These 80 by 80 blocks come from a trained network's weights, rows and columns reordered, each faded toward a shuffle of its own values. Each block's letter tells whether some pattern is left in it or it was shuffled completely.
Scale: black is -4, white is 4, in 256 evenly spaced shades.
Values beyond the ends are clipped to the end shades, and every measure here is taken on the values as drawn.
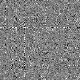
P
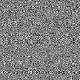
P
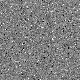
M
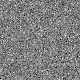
M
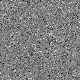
M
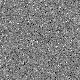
M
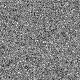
M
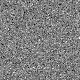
M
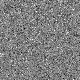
M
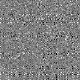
P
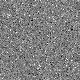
M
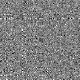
P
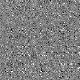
P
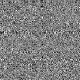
P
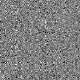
P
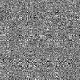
P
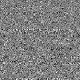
P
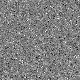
M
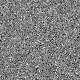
M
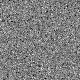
M
